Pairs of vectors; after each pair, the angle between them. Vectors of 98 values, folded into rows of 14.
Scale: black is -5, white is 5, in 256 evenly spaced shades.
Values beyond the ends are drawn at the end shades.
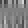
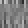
nearly opposite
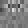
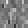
orthogonal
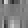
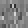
orthogonal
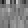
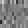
partly opposed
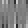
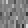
partly aligned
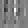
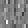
partly opposed
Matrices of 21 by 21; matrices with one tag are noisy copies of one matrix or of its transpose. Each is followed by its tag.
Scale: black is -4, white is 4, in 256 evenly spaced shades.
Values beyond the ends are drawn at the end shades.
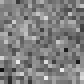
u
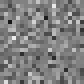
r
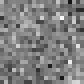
u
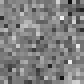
u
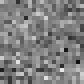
u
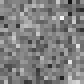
u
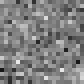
u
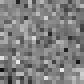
u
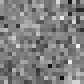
u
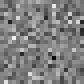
r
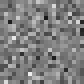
r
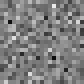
r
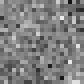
u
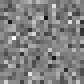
r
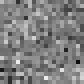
u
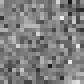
u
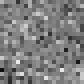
u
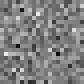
r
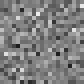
r
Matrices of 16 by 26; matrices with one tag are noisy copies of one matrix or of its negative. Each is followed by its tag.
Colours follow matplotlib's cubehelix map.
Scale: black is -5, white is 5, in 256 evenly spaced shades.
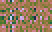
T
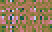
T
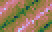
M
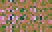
T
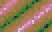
M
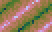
M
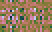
T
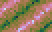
M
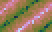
M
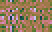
T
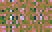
T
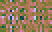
T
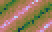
M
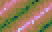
M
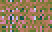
T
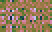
T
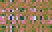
T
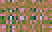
T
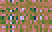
T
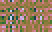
T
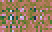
T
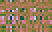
T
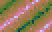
M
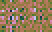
T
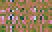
T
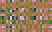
T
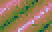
M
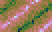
M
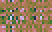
T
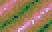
M
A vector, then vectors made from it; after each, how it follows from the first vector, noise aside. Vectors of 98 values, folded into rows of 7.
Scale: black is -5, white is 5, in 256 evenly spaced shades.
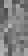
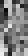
scaled up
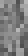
reversed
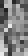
scaled up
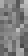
reversed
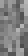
reversed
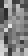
scaled up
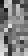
scaled up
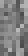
reversed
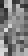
scaled up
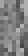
reversed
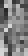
scaled up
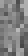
reversed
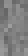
shrunk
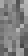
reversed
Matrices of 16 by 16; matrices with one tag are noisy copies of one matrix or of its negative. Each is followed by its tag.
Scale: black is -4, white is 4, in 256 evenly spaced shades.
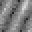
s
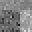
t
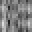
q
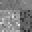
t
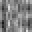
q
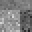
t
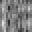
q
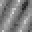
s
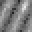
s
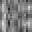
q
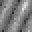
s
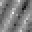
s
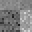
t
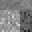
t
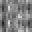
q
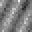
s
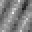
s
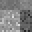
t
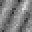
s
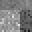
t
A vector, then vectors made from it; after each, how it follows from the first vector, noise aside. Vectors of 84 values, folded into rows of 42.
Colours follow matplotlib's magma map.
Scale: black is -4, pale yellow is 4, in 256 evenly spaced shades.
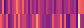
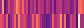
copied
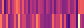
copied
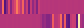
partly zeroed
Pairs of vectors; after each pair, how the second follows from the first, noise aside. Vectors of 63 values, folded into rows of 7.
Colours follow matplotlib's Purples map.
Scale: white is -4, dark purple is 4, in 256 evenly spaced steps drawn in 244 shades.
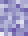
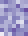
copied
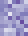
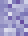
copied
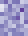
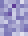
wrapped around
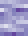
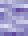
copied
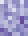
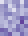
copied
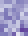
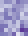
copied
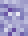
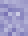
shrunk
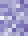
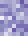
copied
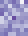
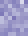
shrunk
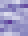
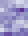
wrapped around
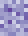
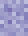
shrunk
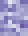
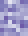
copied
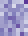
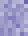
shrunk
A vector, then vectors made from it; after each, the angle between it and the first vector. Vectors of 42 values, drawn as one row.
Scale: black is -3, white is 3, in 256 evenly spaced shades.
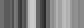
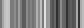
partly opposed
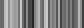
partly opposed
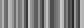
orthogonal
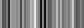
partly aligned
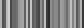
orthogonal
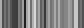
partly aligned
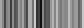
partly aligned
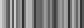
orthogonal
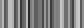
orthogonal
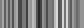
partly aligned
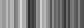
nearly opposite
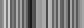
partly opposed
